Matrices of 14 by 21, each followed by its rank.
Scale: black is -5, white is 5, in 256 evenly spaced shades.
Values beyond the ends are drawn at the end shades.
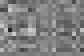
three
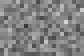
full rank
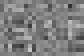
three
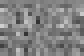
three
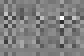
two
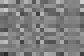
two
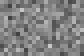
full rank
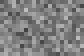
full rank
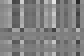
one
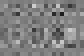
two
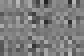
three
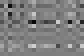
two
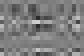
two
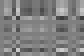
one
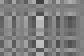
one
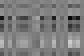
one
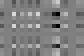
one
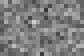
full rank
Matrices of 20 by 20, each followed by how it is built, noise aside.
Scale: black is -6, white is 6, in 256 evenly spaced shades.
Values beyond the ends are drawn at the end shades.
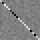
diagonal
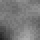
smooth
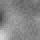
smooth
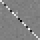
diagonal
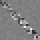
banded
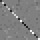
diagonal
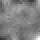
smooth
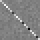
diagonal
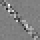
banded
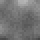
smooth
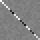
diagonal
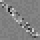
banded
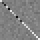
diagonal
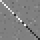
diagonal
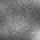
smooth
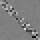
banded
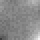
smooth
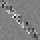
banded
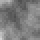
smooth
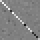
diagonal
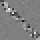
banded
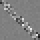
banded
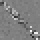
banded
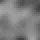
smooth
